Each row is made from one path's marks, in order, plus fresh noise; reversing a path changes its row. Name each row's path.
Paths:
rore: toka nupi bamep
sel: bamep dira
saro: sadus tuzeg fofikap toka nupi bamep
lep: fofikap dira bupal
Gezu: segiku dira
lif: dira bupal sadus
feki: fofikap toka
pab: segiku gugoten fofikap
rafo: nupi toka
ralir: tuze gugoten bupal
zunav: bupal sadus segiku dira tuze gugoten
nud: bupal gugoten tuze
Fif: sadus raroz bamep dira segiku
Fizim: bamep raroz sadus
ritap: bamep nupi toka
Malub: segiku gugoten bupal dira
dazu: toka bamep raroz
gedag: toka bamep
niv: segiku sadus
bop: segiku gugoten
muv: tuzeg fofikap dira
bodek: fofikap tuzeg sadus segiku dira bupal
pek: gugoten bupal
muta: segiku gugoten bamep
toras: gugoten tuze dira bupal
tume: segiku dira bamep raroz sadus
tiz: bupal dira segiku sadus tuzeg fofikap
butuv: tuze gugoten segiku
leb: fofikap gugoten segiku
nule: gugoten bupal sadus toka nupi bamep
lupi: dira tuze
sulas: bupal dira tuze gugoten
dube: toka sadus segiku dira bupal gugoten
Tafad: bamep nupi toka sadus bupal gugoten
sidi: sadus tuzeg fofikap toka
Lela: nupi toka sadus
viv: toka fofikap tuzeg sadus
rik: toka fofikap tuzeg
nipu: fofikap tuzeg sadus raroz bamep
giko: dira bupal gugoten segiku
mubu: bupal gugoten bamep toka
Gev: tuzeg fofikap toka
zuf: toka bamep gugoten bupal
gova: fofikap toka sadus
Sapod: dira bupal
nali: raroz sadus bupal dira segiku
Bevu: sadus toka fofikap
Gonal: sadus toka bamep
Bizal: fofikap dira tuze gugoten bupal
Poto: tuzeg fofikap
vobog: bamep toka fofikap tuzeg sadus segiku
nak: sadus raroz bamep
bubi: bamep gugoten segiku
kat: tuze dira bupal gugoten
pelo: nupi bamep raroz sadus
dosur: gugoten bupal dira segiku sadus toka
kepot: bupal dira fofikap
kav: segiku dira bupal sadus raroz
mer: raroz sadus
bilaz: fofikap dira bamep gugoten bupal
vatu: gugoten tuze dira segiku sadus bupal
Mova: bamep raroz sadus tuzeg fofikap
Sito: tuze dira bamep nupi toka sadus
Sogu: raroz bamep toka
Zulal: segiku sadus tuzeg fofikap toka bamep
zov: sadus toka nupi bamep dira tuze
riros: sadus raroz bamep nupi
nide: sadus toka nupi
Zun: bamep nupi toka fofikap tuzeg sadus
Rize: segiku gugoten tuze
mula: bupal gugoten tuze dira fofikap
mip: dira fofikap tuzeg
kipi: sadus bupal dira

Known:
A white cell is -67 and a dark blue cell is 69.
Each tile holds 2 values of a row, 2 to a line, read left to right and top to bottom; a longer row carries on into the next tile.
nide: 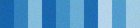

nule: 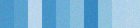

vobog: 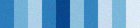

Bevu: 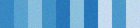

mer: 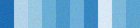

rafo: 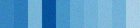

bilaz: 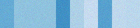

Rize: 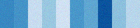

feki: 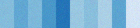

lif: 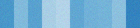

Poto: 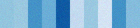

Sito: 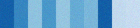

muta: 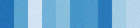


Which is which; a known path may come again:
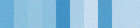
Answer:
bilaz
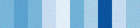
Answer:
kat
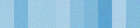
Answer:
pek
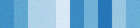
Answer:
Malub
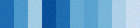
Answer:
ritap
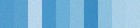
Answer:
nule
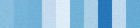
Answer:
sulas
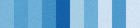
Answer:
rik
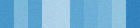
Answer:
lif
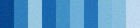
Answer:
zov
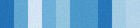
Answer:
muta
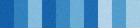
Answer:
nide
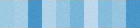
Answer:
kepot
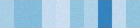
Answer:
mula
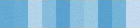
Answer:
leb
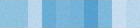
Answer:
mubu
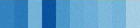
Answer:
rafo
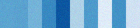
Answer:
viv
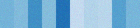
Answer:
muv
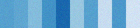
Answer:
gova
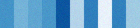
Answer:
sidi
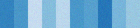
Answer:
bop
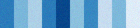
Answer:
vobog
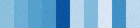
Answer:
Gev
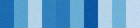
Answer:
Gonal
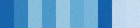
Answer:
Sito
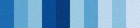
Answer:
Zun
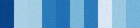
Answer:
riros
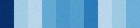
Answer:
Fif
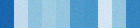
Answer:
nali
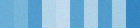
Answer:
Sapod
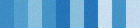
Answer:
Bevu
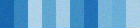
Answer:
dube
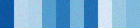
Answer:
nak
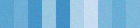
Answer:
mip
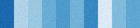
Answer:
mer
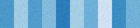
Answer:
bodek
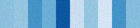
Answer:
Poto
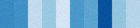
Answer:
Rize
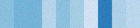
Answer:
Bizal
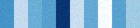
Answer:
nipu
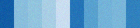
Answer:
kav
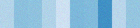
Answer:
nud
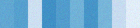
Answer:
zuf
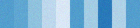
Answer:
giko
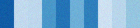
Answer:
Fizim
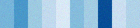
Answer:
toras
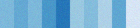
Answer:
feki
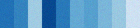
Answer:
rore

